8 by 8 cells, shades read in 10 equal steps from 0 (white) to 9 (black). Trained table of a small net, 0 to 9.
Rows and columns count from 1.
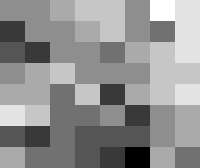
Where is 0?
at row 1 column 7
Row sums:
20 30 32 25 26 31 43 43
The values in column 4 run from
2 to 6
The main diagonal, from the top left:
4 4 4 4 7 7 4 5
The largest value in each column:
7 7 5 6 7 9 5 5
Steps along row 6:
up up same down up down down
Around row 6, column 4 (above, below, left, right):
2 6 5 4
